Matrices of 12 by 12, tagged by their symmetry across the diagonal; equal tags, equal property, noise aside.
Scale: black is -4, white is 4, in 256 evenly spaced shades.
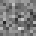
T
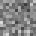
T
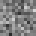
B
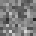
T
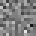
B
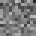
T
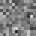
B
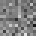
B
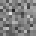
B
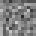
B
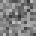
T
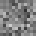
B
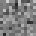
T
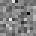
T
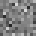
B
